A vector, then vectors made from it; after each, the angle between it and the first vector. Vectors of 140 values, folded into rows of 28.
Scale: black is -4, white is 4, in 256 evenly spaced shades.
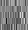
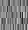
partly opposed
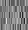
nearly opposite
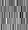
nearly opposite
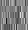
nearly parallel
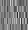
partly opposed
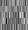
nearly parallel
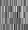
partly aligned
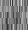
partly aligned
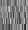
partly aligned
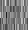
partly aligned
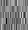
nearly parallel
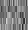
partly opposed
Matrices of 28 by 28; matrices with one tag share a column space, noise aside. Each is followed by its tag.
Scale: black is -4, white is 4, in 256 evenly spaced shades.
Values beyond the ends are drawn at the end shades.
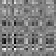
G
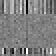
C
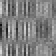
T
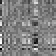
G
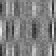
T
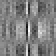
T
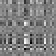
G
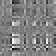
G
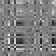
G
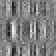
T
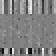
C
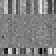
C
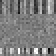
C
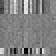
C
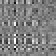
G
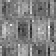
T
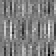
T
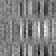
T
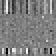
C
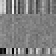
C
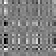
G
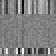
C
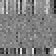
C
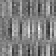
T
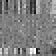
C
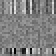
C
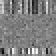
C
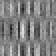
T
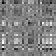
G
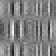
T
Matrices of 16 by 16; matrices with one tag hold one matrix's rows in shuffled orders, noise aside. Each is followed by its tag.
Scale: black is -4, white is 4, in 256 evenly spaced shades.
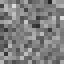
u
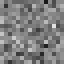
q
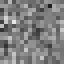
u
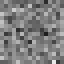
q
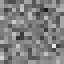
q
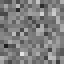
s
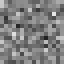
q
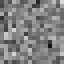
u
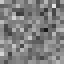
q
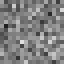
s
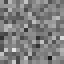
u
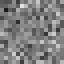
s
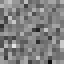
u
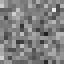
q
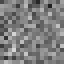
u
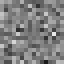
q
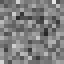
q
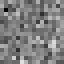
s
